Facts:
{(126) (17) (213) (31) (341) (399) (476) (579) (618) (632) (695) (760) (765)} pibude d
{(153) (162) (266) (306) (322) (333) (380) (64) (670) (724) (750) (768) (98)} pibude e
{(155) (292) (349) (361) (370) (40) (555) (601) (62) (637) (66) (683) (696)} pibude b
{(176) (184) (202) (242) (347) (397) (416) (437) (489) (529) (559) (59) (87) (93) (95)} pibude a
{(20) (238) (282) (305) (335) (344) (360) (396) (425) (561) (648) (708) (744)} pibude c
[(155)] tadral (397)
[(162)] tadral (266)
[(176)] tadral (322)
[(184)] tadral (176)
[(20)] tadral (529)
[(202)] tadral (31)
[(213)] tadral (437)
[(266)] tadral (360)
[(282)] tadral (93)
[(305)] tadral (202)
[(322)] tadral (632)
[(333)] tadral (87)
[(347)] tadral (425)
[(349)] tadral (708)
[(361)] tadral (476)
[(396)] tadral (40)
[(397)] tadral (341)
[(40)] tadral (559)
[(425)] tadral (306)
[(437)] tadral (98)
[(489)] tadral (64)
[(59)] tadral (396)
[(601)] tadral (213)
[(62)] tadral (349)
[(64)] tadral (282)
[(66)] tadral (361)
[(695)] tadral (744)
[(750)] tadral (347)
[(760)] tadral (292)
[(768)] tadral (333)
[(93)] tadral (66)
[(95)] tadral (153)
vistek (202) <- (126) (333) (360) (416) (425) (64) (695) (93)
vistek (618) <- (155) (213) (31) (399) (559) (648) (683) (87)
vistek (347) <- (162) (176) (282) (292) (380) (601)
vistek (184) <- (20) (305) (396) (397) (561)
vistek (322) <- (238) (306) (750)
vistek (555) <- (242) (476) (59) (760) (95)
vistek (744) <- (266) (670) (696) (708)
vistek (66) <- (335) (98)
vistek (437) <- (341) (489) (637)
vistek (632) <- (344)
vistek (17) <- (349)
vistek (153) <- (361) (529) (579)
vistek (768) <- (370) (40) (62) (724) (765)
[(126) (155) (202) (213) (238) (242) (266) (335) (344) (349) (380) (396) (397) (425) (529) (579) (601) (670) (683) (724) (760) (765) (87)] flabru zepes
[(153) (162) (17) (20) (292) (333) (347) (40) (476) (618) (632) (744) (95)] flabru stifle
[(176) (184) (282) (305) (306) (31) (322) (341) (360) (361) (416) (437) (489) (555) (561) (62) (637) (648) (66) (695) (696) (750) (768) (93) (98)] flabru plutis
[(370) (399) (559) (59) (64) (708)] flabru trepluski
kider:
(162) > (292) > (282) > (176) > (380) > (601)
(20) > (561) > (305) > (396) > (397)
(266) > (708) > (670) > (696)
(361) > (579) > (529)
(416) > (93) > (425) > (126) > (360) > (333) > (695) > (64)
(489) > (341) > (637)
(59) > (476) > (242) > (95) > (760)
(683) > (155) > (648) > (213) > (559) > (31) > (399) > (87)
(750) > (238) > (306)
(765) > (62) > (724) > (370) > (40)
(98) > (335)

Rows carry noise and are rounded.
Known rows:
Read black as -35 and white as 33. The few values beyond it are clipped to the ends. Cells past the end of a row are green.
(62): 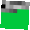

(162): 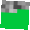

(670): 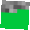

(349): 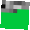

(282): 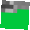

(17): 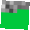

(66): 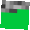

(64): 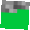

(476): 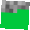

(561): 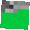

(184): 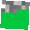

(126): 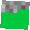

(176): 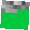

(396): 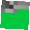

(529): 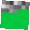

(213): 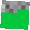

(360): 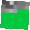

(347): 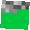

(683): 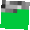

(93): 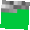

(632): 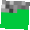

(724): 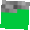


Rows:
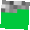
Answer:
(397)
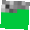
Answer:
(618)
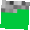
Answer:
(95)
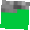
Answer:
(322)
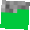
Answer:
(579)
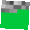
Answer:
(489)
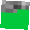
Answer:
(768)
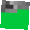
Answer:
(744)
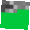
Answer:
(708)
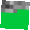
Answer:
(648)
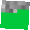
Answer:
(695)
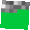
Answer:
(437)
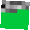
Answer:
(40)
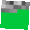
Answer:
(242)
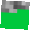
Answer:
(333)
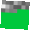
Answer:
(202)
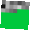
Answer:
(601)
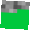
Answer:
(380)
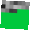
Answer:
(555)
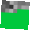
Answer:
(20)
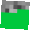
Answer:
(266)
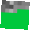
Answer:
(425)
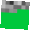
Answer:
(59)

